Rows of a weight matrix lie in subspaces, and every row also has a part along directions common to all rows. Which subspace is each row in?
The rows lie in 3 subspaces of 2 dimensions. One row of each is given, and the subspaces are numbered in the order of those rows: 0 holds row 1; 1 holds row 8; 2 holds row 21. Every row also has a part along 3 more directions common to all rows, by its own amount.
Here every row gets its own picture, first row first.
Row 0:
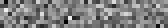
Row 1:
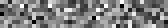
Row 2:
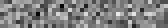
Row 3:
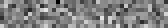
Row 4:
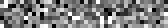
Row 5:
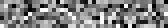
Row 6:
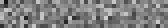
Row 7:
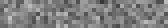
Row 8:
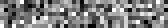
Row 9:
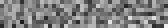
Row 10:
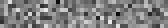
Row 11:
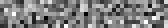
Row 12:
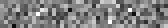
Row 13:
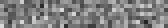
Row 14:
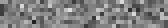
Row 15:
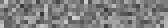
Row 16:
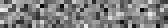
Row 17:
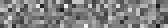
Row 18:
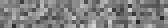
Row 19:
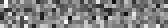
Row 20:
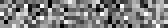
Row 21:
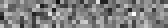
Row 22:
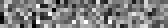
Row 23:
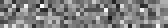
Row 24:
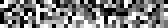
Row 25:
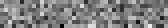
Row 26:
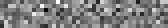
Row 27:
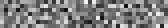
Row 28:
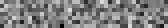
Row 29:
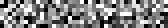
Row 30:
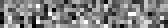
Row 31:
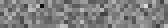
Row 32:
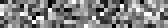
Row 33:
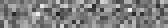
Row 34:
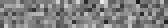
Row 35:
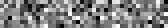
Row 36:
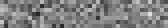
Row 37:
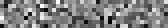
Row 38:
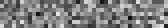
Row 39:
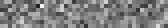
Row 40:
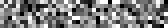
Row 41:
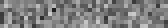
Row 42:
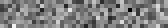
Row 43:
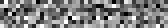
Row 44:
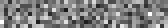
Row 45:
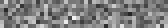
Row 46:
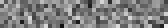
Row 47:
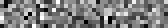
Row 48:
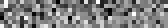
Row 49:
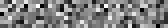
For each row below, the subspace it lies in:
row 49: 0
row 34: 1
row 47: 2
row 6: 2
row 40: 1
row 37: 2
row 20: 0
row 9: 1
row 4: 2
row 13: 1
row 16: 0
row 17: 0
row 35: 1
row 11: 1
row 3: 2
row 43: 2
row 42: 0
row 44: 2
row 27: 2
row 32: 0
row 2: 0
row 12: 0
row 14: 0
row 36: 0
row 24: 2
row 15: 2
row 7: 1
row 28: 1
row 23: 0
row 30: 2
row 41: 2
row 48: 2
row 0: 2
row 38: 1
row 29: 2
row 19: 2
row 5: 2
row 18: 1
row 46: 1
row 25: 1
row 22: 2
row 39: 0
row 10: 2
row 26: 2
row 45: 2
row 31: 0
